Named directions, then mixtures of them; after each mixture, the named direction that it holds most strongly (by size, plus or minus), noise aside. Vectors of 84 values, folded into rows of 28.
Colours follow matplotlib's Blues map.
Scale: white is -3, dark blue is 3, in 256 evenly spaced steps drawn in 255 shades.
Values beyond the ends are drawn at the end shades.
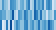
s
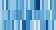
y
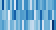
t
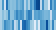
y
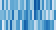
s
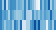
y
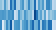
s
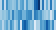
y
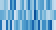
s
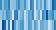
s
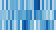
y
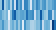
t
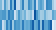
t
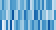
s
